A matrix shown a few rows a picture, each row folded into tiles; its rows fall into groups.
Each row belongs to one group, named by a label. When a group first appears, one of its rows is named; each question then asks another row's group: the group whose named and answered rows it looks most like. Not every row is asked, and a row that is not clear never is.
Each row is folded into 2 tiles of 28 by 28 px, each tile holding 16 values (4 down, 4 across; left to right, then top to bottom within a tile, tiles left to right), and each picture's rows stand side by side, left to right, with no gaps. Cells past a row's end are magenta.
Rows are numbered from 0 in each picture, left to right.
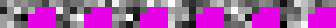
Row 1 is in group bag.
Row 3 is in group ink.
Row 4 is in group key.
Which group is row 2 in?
ink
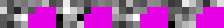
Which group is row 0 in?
bag
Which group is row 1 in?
key
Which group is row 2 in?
bag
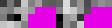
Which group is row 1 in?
key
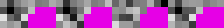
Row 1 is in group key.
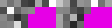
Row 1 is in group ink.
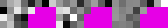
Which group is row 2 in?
ink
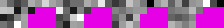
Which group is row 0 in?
bag
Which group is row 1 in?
bag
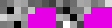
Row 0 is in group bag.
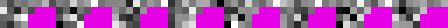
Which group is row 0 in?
bag
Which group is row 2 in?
ink
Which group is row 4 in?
key
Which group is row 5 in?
ink
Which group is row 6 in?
key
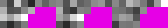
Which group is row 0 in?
bag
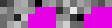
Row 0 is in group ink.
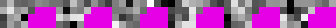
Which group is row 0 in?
key
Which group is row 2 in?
ink
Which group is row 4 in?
key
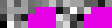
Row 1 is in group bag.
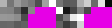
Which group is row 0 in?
ink
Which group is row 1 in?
bag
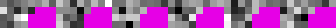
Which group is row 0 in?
bag
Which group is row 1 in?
ink
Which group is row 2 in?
bag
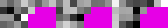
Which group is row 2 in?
ink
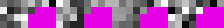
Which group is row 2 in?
ink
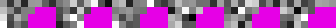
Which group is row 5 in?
bag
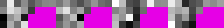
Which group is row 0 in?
key
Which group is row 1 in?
key
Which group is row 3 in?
ink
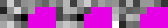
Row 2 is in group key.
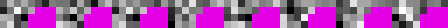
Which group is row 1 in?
ink
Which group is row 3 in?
key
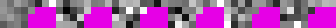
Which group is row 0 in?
ink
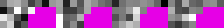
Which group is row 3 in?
bag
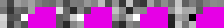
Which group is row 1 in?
bag
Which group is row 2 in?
bag
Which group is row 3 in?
key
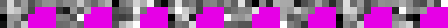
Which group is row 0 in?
key
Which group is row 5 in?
ink
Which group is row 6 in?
key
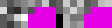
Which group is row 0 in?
bag
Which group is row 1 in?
key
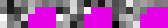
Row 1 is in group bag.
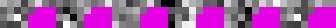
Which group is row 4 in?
ink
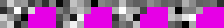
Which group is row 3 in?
bag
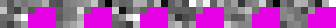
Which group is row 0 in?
bag
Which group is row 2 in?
bag
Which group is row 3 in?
ink
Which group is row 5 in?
ink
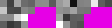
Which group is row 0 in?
bag
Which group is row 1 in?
ink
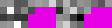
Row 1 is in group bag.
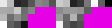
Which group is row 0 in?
ink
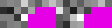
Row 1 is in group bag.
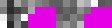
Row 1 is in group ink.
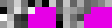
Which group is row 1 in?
key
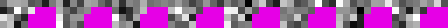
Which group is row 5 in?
ink
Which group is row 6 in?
ink
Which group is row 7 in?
bag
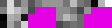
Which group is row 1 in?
ink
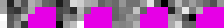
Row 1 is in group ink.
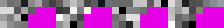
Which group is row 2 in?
bag
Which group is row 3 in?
ink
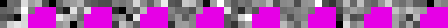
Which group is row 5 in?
ink
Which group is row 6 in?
key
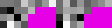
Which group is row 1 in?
key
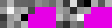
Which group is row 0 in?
key
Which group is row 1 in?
bag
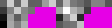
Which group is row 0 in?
key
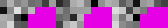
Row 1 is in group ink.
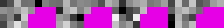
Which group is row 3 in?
key
